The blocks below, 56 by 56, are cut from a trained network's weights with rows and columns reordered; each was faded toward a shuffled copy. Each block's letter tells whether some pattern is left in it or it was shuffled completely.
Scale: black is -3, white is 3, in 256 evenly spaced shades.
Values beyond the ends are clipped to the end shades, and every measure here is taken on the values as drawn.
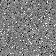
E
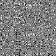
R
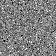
E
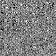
R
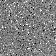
E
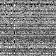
R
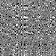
R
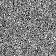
E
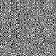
R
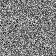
E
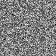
E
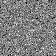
E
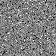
E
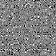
R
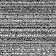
R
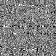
R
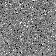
E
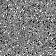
E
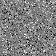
E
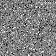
E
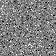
E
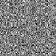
R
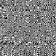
R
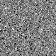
E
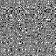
R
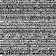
R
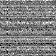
R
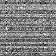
R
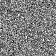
E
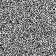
E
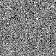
R
